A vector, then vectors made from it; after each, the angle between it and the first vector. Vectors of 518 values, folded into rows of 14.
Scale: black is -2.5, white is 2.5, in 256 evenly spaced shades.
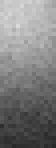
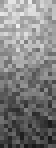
nearly parallel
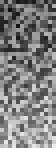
partly opposed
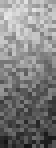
nearly parallel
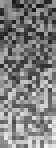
partly opposed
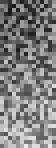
partly opposed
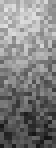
nearly parallel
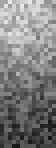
nearly parallel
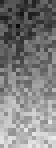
nearly opposite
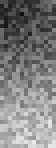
nearly opposite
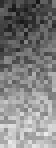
nearly opposite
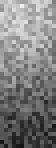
nearly parallel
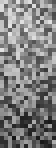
partly aligned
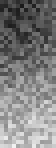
nearly opposite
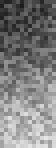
nearly opposite
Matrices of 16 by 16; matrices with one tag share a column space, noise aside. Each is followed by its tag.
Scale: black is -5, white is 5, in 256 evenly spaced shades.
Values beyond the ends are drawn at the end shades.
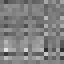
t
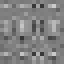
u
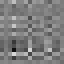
t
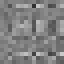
u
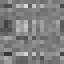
u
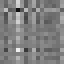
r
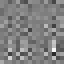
t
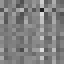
r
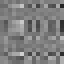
u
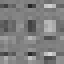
u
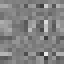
u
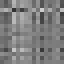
r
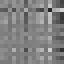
r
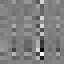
t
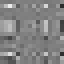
u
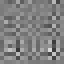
t
